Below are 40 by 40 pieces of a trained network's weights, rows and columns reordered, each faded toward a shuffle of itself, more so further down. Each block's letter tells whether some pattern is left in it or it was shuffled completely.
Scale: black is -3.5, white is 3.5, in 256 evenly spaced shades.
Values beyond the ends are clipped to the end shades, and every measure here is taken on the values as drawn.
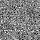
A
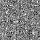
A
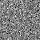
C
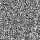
C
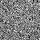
C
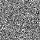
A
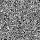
C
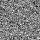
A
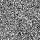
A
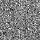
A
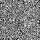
A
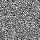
A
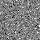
C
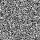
C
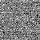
A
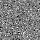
C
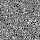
C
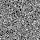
C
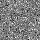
C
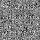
A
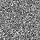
C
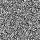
C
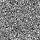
C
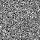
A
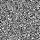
A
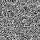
A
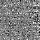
A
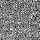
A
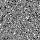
C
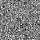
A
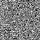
A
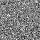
C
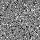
C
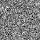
A
